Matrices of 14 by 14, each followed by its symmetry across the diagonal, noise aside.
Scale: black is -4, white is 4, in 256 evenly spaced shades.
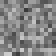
neither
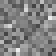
symmetric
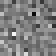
antisymmetric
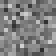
antisymmetric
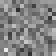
neither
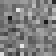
antisymmetric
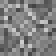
symmetric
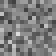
neither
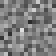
antisymmetric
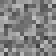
symmetric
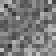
symmetric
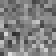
neither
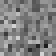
neither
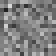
antisymmetric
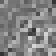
symmetric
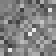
symmetric
